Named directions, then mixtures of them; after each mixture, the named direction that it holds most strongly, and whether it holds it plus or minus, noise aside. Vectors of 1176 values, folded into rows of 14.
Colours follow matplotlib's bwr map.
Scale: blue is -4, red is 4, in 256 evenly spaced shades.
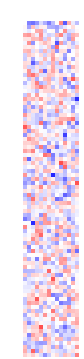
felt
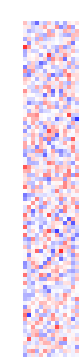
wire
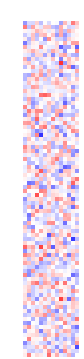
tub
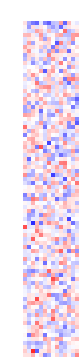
felt, plus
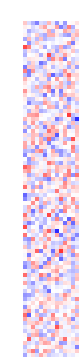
wire, plus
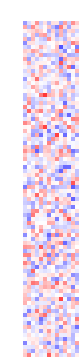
tub, plus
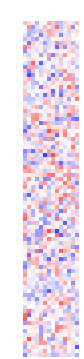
wire, plus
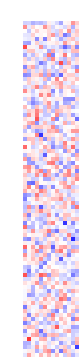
tub, plus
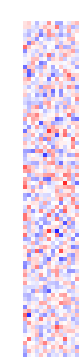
wire, plus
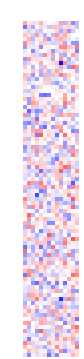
tub, minus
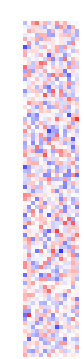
wire, minus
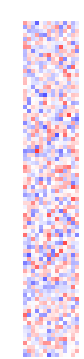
wire, plus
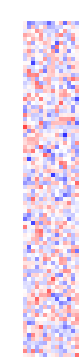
felt, plus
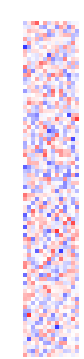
wire, minus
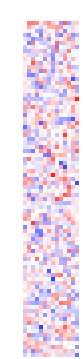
felt, minus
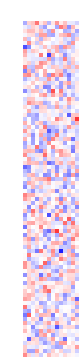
wire, minus
